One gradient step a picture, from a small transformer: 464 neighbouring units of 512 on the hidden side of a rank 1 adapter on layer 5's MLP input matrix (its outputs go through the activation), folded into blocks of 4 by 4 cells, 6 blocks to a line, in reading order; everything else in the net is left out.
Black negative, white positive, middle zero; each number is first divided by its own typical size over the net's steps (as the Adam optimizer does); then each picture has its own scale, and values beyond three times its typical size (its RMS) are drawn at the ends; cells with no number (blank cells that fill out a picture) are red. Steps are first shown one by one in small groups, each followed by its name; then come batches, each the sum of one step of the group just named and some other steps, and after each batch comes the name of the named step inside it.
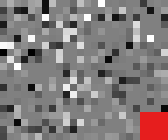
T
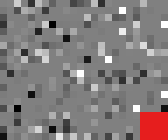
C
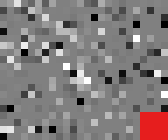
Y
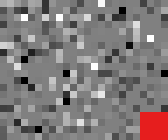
T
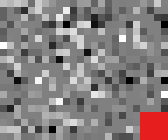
Y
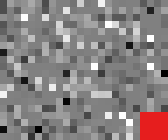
T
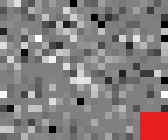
Y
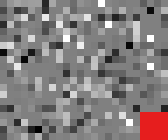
T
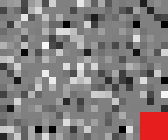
Y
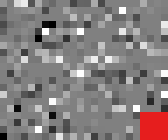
C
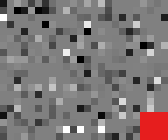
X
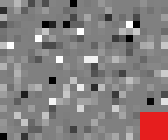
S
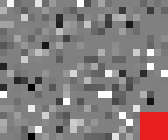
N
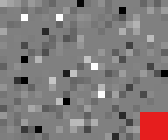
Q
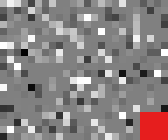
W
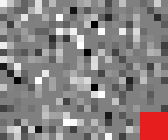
W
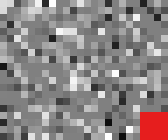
W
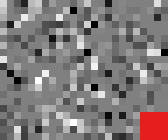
X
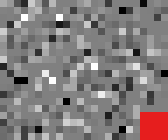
Q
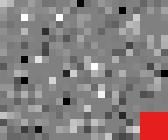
Q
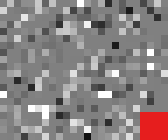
N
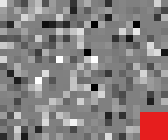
S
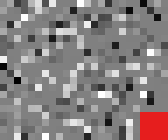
N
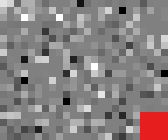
Q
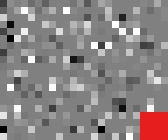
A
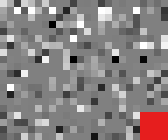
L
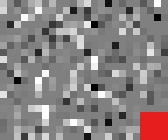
L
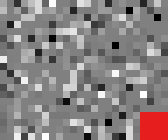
L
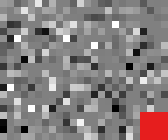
A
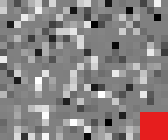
L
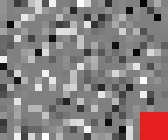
A
